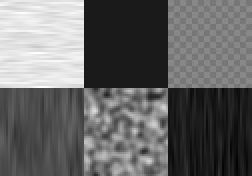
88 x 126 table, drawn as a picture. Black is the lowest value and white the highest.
It is made of 2 by 3 panels. Panel 1,1: very high, streaked across, faint in contrast. Panel 1,2: very low, flat. Panel 1,3: middling, checkered, faint in contrast. Panel 2,1: low, streaked downward, faint in contrast. Panel 2,2: middling, blotchy, strong in contrast. Panel 2,3: very low, streaked downward, faint in contrast.
